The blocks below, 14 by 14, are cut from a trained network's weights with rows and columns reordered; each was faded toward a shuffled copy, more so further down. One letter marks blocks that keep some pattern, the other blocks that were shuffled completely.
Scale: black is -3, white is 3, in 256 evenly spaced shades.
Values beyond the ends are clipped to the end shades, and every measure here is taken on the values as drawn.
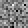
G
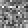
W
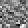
W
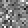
G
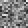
G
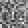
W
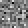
G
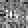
W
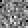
G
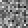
G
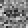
W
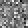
G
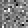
G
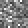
G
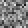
W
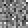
W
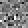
W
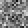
G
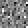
G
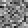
G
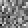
W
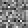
W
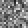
G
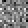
W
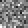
G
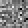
W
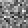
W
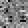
W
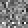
W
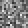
G
